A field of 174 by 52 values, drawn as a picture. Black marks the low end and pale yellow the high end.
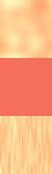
The table splits into 3 rows of 1 panel. Panel 1,1: very high, smooth, faint in contrast. Panel 2,1: high, flat. Panel 3,1: very high, streaked downward, faint in contrast.
